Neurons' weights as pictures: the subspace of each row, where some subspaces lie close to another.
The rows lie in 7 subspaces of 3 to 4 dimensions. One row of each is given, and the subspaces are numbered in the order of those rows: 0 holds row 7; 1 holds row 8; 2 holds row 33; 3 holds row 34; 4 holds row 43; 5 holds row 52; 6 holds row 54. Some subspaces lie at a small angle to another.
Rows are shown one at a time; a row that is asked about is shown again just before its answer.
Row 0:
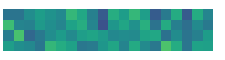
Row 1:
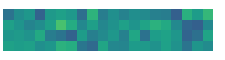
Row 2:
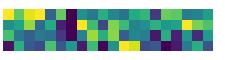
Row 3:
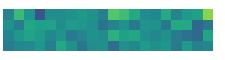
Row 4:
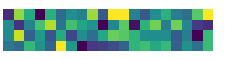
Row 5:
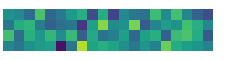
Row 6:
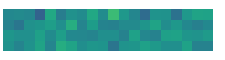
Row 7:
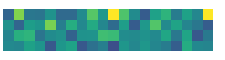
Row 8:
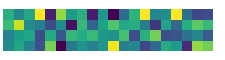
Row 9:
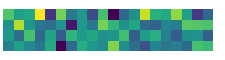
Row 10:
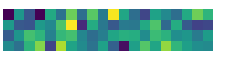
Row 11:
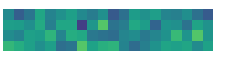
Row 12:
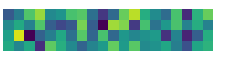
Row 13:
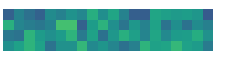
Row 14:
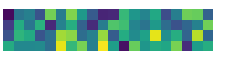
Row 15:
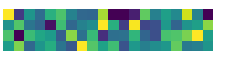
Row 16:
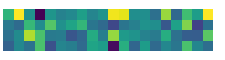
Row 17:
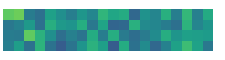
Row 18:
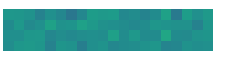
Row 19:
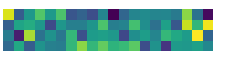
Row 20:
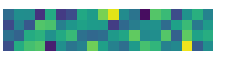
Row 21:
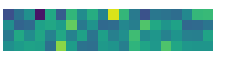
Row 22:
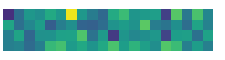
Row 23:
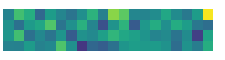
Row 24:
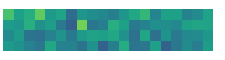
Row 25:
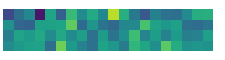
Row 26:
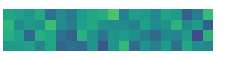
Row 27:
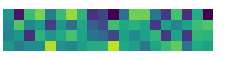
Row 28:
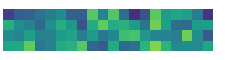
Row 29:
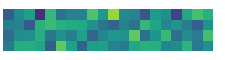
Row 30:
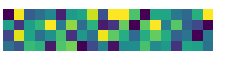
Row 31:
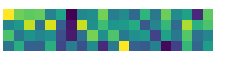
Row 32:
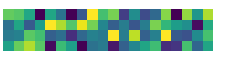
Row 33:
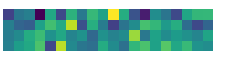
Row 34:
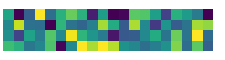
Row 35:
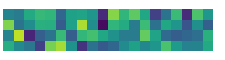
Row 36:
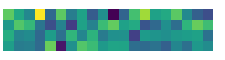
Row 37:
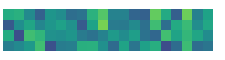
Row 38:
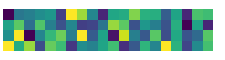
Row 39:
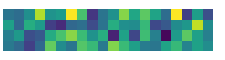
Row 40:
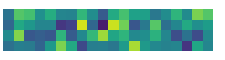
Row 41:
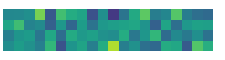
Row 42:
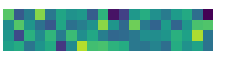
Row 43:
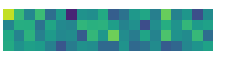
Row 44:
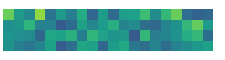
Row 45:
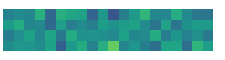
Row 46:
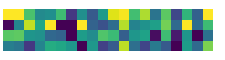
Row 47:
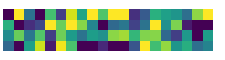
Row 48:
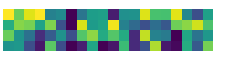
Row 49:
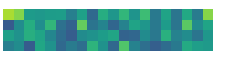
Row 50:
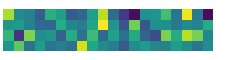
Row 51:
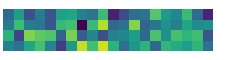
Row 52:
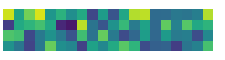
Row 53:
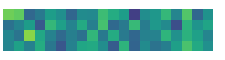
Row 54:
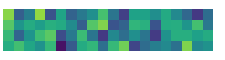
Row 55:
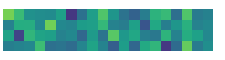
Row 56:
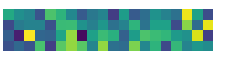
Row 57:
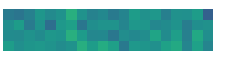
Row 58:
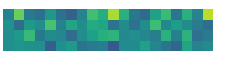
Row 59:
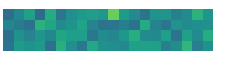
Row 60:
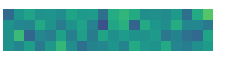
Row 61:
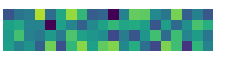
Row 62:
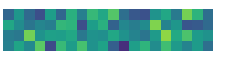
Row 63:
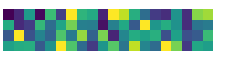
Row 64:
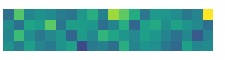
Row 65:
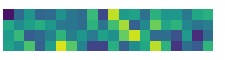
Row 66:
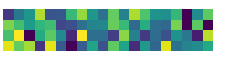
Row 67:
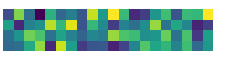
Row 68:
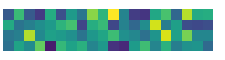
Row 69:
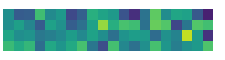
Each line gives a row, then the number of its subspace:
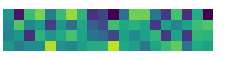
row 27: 0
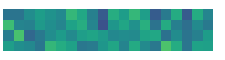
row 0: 1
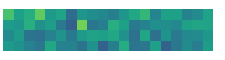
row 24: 2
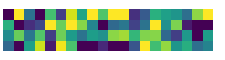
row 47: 6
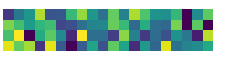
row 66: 6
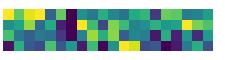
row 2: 6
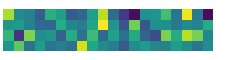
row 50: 0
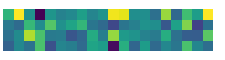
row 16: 5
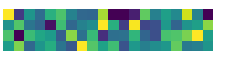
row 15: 0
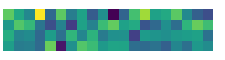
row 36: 2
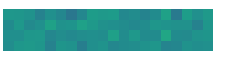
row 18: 4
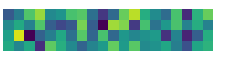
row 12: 3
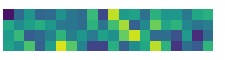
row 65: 5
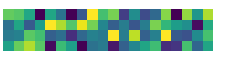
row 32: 4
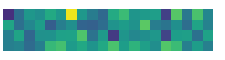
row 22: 4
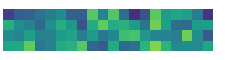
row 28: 5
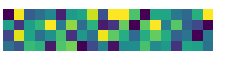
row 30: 0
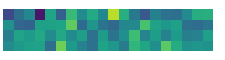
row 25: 2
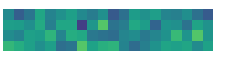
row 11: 6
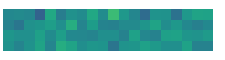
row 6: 1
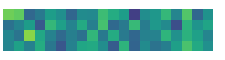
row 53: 5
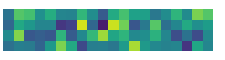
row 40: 6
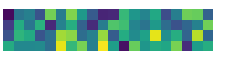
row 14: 6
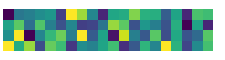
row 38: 6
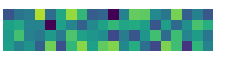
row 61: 2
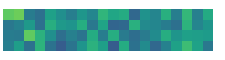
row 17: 5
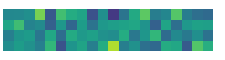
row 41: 1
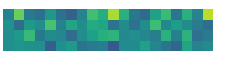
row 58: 0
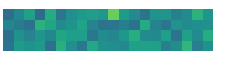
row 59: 4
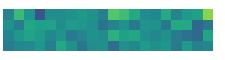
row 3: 5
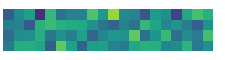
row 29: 4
